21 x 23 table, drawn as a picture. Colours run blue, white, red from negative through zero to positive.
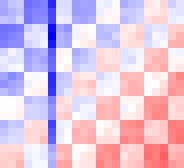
The field climbs toward the bottom right. The ninth with the highest average is the bottom right. The ninth with the lowest average is the top left. Column 7 stands out from the rest.
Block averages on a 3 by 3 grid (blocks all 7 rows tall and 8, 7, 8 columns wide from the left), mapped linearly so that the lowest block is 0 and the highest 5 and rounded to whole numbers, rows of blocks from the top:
0 2 3 | 1 3 4 | 2 4 5
